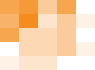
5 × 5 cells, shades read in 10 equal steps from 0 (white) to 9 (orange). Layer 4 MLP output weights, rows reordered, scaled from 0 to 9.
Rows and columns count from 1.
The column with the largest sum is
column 2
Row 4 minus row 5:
-1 1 1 4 1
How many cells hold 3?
4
